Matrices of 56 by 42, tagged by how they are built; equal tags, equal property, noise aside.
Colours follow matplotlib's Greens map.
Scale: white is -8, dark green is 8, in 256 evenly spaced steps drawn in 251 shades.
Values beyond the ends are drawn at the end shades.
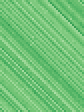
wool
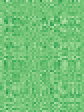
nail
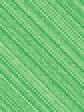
wool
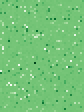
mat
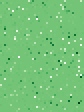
mat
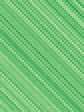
wool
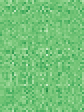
nail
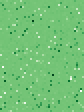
mat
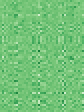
nail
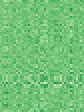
nail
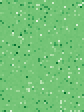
mat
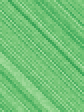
wool
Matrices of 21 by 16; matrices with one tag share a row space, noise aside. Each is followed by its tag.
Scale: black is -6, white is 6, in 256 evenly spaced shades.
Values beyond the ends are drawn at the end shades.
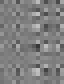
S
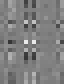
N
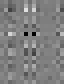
N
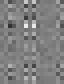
N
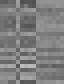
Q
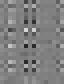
N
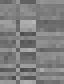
Q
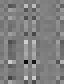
N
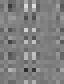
N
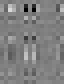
N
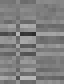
Q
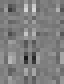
N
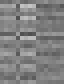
Q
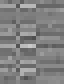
Q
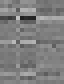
Q
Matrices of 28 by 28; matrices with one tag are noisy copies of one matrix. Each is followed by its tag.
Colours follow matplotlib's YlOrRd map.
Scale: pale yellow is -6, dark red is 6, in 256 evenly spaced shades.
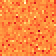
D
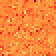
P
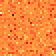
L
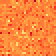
P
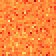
P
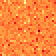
D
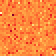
L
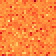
P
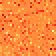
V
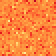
P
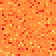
V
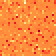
D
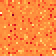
L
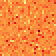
D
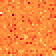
L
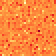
D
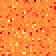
P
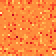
L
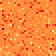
V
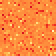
V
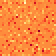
D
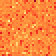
P
